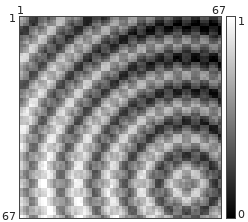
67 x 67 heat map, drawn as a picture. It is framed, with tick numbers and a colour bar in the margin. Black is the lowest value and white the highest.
Rings: centred on the bottom right. Slope: up to the bottom left. Mirror symmetry: none. Ninth with the lowest average: top right.
